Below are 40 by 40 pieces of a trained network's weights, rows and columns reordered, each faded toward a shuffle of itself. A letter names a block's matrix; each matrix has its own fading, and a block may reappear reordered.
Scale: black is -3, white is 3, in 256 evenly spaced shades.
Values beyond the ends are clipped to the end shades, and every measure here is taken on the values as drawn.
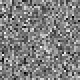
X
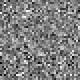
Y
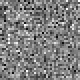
Y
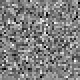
Y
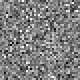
X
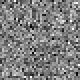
Y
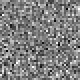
X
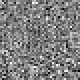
Y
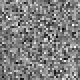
X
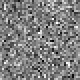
X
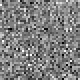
Y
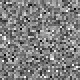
X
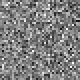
X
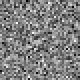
X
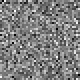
X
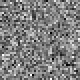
X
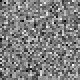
X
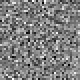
Y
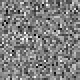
X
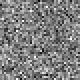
X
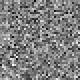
Y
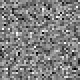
Y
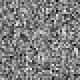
X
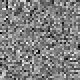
X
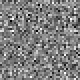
Y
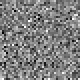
Y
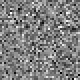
X
